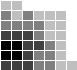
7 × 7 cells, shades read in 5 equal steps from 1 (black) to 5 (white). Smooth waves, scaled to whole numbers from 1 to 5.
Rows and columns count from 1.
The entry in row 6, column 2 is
1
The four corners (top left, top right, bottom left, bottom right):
4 5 2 4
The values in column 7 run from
4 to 5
